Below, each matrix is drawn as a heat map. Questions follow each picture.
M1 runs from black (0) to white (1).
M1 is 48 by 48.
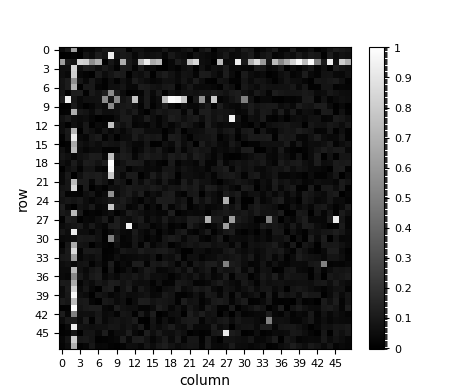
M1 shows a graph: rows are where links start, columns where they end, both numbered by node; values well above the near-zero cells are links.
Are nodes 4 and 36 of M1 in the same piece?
yes
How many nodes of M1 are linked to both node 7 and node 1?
1
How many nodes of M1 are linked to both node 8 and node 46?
0
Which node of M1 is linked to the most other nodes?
node 2
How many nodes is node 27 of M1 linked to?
4
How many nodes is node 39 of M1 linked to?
1
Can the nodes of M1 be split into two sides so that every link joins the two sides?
yes
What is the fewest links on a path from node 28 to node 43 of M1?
3
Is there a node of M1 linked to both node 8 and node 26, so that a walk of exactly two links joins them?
no
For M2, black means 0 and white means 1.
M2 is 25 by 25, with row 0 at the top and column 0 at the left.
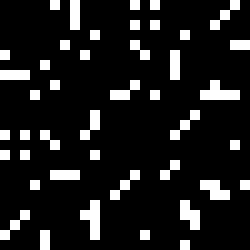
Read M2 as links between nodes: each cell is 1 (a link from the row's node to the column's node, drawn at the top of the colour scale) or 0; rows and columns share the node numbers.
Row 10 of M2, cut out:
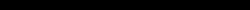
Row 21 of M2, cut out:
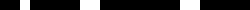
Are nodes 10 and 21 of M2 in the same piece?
no
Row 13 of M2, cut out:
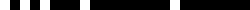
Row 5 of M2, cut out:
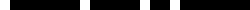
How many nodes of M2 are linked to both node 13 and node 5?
3
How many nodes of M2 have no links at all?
1
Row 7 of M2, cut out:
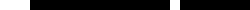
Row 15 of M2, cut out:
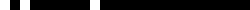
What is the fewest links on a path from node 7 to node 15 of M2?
2
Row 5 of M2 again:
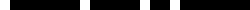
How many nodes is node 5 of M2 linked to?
4
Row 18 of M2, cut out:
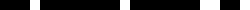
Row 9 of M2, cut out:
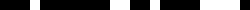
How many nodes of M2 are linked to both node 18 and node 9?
4
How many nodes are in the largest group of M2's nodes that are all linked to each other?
2
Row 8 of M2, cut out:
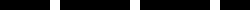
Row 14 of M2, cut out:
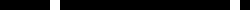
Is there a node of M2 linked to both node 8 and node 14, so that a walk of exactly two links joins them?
yes
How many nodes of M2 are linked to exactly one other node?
1
